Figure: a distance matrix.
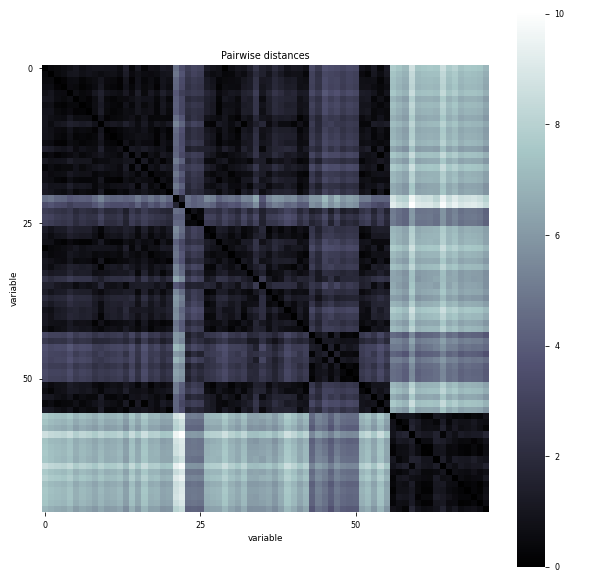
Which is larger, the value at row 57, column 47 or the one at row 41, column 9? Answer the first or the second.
the first
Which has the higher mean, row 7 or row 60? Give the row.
60
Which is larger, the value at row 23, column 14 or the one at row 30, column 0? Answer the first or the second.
the first
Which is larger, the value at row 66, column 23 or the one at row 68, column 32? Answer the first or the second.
the second
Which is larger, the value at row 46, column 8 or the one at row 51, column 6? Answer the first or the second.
the first
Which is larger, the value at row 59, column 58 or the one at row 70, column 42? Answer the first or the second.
the second
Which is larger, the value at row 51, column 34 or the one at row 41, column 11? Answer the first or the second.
the first
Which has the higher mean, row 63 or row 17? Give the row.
63
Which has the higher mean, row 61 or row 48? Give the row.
61
